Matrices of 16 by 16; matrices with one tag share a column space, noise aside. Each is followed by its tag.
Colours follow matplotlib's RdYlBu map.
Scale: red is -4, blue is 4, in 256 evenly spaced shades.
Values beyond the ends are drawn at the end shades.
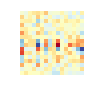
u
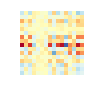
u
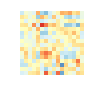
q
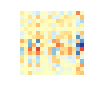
u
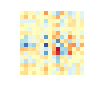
u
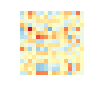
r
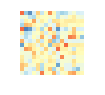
r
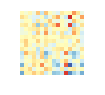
q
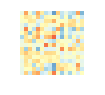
r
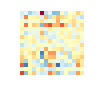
q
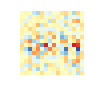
u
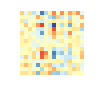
q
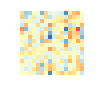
r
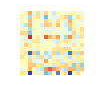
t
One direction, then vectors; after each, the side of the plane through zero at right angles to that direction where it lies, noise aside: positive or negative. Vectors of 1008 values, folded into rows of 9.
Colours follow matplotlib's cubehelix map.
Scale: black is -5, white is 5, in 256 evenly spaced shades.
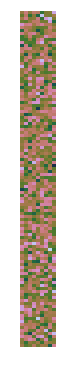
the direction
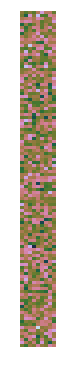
negative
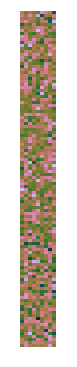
negative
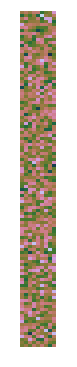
positive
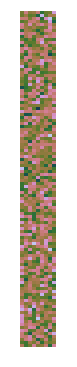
positive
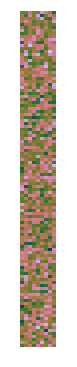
negative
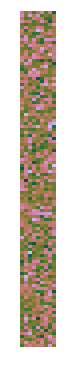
negative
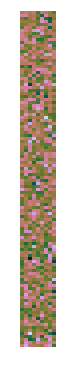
negative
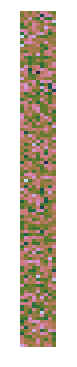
negative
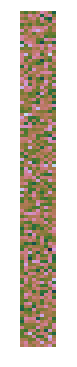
negative
